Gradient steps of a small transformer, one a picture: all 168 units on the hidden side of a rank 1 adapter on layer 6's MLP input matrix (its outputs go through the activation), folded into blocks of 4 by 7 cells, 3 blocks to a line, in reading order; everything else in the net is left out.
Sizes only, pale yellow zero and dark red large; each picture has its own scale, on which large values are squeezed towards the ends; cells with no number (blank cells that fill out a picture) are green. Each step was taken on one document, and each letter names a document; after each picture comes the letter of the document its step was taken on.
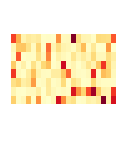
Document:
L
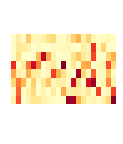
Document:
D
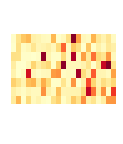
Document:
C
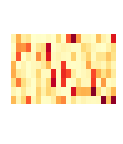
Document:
L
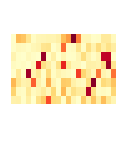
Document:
C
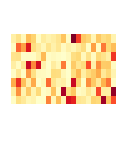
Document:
D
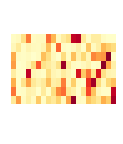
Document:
C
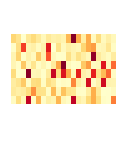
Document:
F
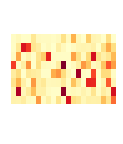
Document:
F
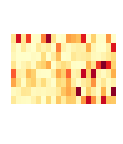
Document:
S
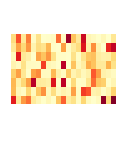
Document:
L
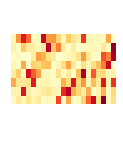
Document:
S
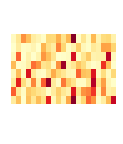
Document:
C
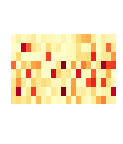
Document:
F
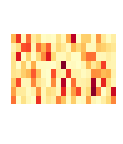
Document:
L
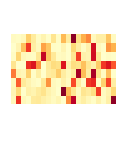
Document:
D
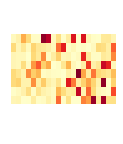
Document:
S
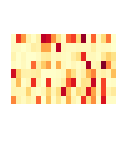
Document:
S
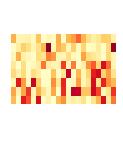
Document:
L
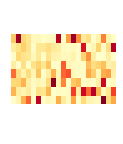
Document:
L
